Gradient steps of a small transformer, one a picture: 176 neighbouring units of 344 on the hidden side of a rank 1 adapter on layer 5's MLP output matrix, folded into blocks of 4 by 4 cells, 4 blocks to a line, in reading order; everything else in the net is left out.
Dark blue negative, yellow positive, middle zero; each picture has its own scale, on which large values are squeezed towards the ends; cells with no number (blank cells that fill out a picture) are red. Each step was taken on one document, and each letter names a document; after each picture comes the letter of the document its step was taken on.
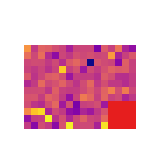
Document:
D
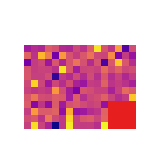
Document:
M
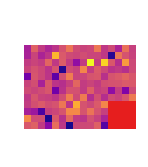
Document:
D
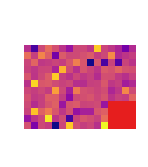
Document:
M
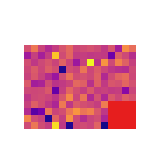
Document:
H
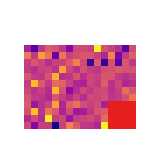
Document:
M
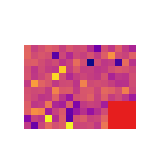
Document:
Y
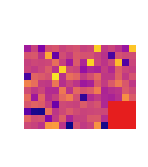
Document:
D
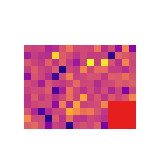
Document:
D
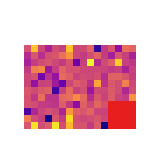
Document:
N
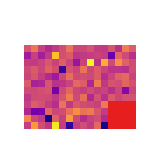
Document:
H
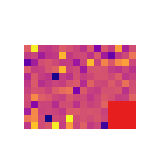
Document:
M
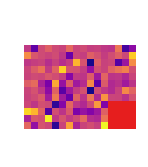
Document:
N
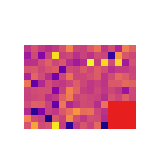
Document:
H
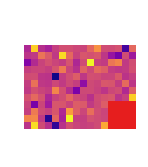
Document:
M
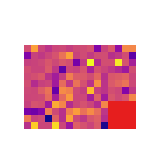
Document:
N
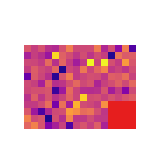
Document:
D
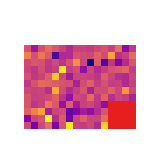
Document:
Y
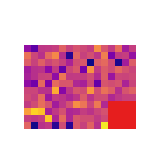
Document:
N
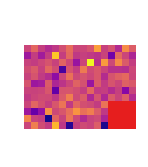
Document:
H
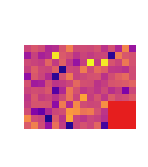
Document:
D
